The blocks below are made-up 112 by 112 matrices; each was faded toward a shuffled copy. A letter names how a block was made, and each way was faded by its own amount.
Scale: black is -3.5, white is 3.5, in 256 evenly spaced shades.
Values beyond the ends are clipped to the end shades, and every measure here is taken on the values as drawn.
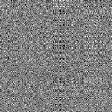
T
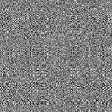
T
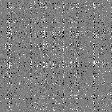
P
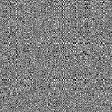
T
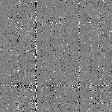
P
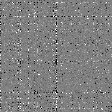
P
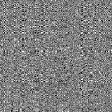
T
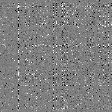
P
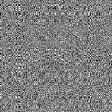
T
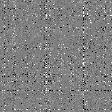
P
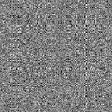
T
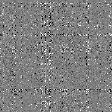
P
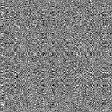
T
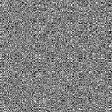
T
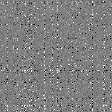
P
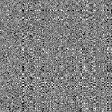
T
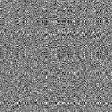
T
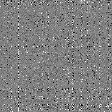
P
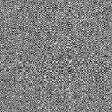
T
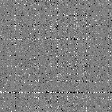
P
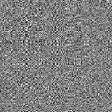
T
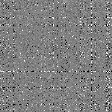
P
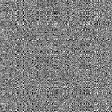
T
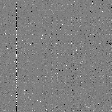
P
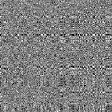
T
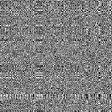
T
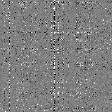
P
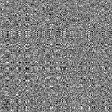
T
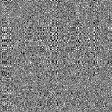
T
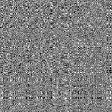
T
